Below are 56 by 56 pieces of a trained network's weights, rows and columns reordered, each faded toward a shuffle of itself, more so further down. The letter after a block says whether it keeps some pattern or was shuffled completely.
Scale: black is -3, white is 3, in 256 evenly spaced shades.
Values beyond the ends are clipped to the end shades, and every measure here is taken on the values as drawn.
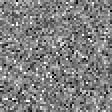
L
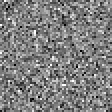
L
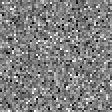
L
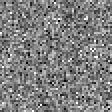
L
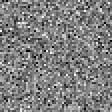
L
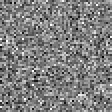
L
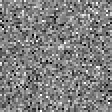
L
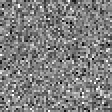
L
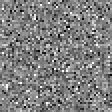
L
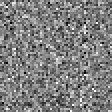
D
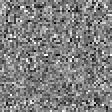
D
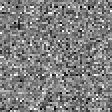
D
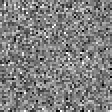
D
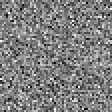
L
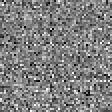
D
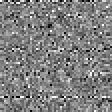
D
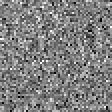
L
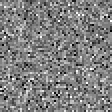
L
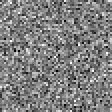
L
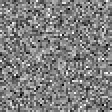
L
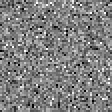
L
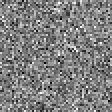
L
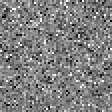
L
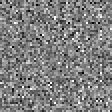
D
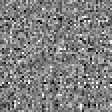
D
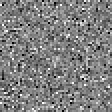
L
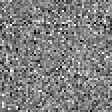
D
